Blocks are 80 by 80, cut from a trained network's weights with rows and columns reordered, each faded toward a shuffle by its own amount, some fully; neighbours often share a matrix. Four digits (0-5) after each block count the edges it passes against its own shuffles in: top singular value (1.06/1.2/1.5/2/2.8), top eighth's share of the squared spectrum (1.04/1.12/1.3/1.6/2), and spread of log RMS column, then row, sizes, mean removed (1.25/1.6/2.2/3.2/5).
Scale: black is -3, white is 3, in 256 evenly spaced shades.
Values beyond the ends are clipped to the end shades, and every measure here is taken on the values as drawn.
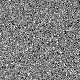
0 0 0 0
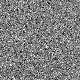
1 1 0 0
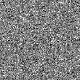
3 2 1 1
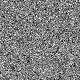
0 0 0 0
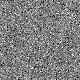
0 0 0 0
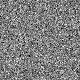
0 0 0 0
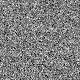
1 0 0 0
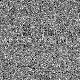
3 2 0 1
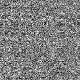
3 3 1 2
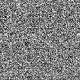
3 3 0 1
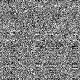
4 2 0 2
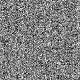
2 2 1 1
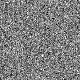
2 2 0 0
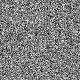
1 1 0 0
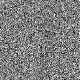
2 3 1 1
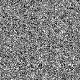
2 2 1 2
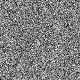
1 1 0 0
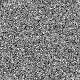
2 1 0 0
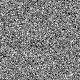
2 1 0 0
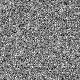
2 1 0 0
